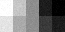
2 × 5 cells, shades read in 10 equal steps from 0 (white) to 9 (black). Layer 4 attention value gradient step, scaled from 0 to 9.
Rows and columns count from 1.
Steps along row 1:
up up up up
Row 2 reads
1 3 4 7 8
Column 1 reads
0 1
